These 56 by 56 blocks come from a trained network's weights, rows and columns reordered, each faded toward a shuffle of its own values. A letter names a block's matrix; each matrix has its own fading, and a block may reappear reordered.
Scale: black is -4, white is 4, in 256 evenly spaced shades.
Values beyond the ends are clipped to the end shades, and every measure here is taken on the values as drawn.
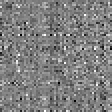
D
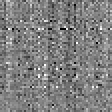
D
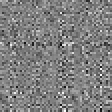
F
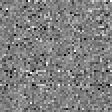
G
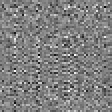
F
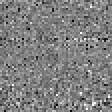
G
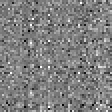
D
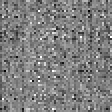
D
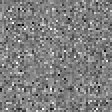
G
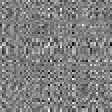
F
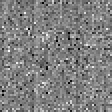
G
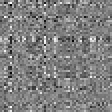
F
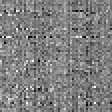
D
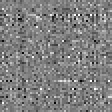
D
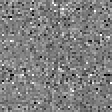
G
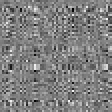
F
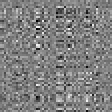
F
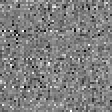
G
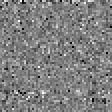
G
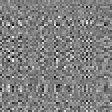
F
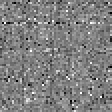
G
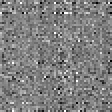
D
